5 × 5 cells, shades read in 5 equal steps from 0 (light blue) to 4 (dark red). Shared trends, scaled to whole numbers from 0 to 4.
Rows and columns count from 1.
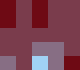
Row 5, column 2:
3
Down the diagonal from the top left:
4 3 3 2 4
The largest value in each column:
4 3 4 3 4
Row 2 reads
4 3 4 3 3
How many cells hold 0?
1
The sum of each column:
16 15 13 13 16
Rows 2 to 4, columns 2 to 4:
3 4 3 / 3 3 3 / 3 2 2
